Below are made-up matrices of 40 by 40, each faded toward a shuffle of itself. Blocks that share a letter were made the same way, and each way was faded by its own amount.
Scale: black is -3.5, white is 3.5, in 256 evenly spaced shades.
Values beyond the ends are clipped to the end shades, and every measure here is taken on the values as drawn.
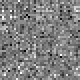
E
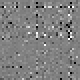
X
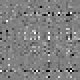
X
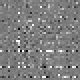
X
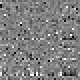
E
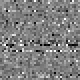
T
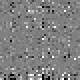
X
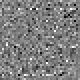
E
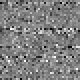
T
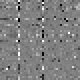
X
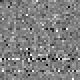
T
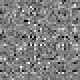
E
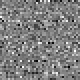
T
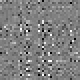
X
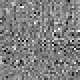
E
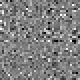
E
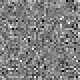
E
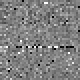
E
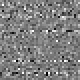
T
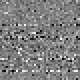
T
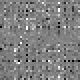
X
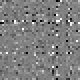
X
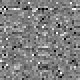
E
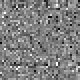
E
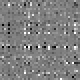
X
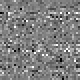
E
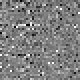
E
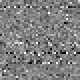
T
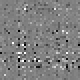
X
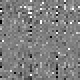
X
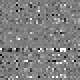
X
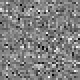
E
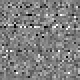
T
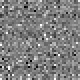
E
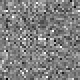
E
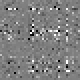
X
